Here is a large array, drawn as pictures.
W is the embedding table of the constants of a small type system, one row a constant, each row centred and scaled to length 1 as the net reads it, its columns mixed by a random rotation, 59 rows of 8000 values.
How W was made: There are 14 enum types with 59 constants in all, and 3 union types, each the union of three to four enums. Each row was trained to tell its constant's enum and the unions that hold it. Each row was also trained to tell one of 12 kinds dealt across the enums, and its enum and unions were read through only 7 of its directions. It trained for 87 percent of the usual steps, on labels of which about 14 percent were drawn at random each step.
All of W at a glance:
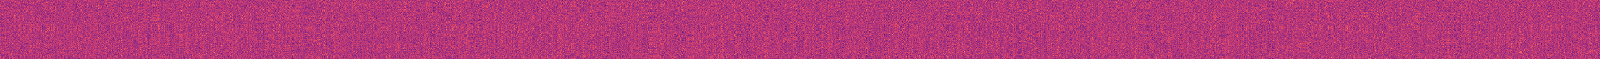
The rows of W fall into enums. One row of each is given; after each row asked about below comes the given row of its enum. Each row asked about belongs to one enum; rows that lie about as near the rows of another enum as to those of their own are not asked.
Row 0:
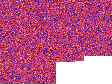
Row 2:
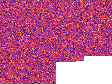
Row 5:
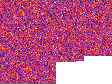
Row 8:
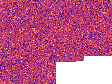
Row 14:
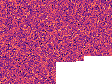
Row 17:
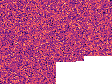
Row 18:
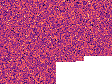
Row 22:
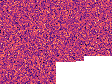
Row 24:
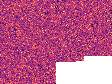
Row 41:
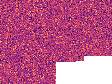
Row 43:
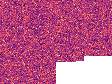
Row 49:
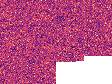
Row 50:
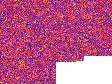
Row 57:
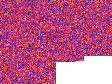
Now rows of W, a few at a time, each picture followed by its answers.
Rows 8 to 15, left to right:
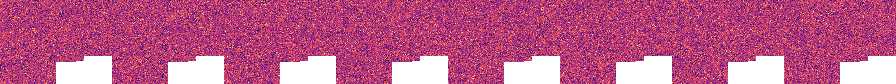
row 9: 17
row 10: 2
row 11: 17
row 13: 0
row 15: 18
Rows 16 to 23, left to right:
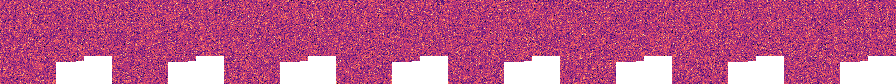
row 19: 41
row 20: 43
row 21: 0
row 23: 5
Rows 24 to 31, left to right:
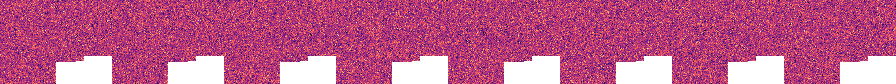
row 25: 41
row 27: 17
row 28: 18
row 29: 41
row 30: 2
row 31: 49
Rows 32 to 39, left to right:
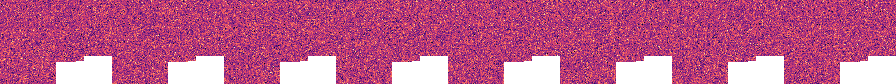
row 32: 49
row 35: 2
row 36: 41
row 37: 5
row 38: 49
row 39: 5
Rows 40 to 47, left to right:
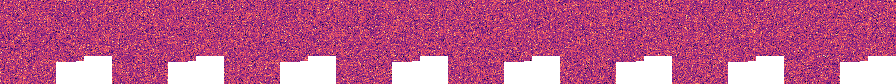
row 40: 49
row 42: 49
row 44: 43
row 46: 14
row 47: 41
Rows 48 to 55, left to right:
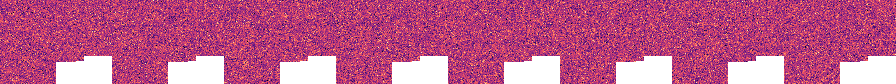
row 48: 17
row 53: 0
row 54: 2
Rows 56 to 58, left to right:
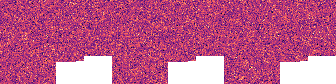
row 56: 5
